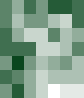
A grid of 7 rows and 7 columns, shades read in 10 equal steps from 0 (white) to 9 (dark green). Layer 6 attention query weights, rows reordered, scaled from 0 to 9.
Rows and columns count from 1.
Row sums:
45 31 28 34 34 28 21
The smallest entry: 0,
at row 7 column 5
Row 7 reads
5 8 4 2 0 1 1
